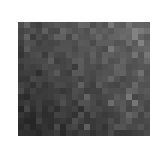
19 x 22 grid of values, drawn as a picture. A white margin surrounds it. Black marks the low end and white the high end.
Average level on the scale: 30%. Slope: up to the top right. Ninth with the highest average: top right. Stripes: none. Mirror symmetry: none. Ninth with the lowest average: bottom left.
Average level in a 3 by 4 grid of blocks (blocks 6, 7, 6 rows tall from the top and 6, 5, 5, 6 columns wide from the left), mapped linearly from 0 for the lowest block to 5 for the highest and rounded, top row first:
2 3 4 5 / 1 2 3 4 / 0 1 2 3
